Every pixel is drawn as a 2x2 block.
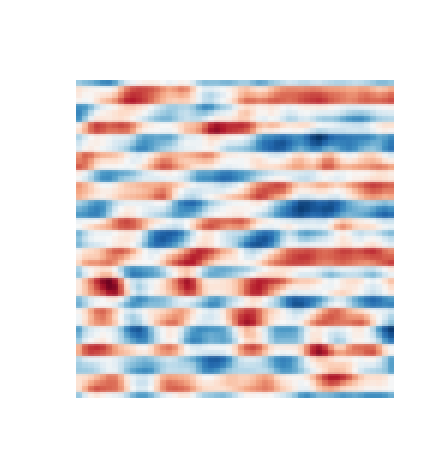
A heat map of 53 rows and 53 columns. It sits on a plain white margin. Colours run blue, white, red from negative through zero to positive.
Rings: centred on the bottom right. Lone odd cells: none. Stripes: horizontal, repeating 10 times. Average level on the scale: 50%.
